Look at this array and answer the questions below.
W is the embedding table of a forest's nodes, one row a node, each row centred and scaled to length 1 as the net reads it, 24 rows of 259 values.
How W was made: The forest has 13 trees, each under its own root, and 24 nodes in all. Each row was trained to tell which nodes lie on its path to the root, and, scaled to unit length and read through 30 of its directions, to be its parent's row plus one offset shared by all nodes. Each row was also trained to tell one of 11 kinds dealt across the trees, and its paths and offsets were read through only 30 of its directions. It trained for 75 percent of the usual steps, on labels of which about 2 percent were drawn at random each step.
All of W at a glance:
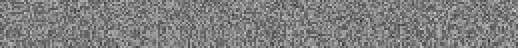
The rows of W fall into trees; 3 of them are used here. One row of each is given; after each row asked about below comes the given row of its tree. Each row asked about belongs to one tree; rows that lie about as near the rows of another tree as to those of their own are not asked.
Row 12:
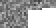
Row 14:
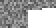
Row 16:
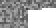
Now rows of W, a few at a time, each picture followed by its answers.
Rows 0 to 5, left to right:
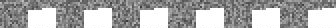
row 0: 14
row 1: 16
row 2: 12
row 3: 16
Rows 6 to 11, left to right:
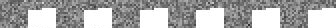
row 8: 14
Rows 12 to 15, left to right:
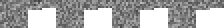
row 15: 16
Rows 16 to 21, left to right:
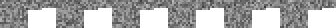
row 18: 16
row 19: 14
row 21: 12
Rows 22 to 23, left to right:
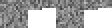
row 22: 12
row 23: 14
